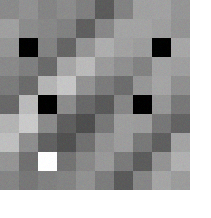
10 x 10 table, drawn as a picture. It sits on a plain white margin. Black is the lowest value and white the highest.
The bottom middle is the calmest part. No overall slope runs across the table. Overall the values sit about 50% of the way up the scale. Five lone cells stand out: one far higher and four far lower than their neighbours.
